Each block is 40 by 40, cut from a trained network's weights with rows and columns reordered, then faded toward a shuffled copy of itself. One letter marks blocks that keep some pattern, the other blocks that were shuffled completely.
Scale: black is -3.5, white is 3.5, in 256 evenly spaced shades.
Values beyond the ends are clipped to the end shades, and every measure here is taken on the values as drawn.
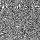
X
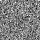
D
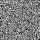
D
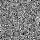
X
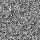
D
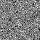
D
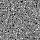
D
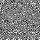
X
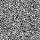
D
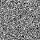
X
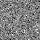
D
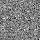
X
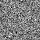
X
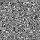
X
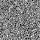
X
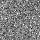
D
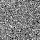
D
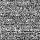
X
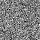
D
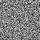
D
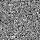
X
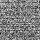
X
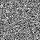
D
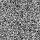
D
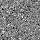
D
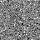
D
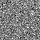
D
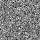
D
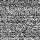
X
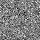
D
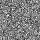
D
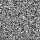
D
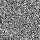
D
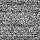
X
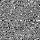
X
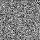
X
